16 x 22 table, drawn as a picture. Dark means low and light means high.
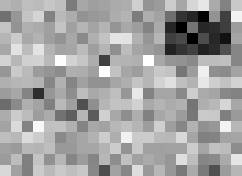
Roughest part: top right. Mirror symmetry: none. Histogram: skewed, a long tail of low values. Odd patch: lower, in the top right. Ninth with the lowest average: top right.
